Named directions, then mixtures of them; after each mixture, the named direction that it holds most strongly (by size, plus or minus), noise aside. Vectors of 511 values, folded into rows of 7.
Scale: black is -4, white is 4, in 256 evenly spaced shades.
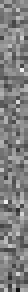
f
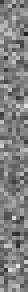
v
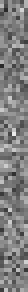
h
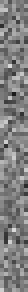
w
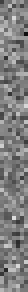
v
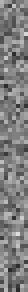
v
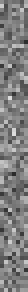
h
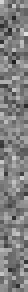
v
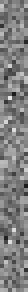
w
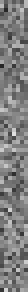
h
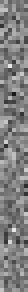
w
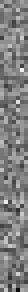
f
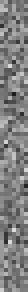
w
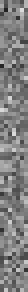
h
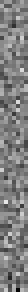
f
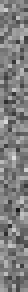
w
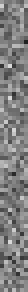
h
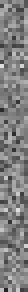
h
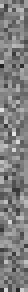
h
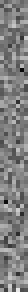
f
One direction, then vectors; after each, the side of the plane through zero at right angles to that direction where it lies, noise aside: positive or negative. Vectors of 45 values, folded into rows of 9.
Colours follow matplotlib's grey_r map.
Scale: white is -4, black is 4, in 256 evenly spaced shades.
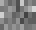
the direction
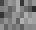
negative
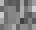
positive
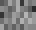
negative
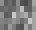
negative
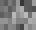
negative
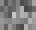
negative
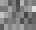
positive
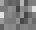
positive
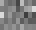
positive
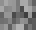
positive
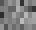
negative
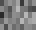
negative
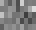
positive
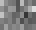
positive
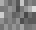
positive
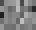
negative
